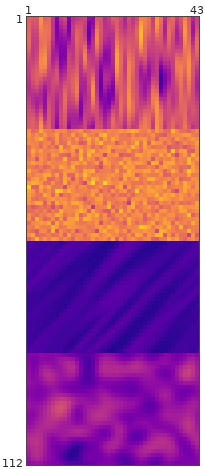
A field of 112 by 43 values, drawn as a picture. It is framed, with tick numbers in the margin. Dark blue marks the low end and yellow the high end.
It is made of 4 by 1 panels. Panel 1,1: middling, streaked downward, strong in contrast. Panel 2,1: high, fine-grained. Panel 3,1: very low, slanting up to the right, faint in contrast. Panel 4,1: low, blotchy.
